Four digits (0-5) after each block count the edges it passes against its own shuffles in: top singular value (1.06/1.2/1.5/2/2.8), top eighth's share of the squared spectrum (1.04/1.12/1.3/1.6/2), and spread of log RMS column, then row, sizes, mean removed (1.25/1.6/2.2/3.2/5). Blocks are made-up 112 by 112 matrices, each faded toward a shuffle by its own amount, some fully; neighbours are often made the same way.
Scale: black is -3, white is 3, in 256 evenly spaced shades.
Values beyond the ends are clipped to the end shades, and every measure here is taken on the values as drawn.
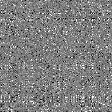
4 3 2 2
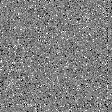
3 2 1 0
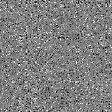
4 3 2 2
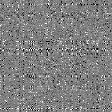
4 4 3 3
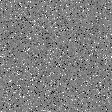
0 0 0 0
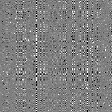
5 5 4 3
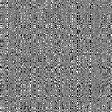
5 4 4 3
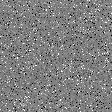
0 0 0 0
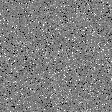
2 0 0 0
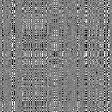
5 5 4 3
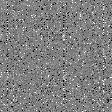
4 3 2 1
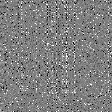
4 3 2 1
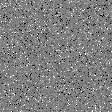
0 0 0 0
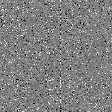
3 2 2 0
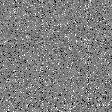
3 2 1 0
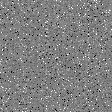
2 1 1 0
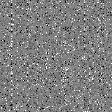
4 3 2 1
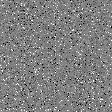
3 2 1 0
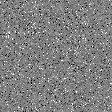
2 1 0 0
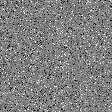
1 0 0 0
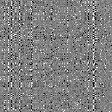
5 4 4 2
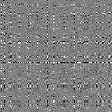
5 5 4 4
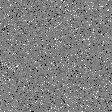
0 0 0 0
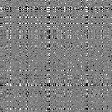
5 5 4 4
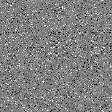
3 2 1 1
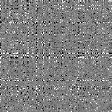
4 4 3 3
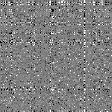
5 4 3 3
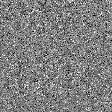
3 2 1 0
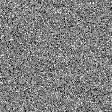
3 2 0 0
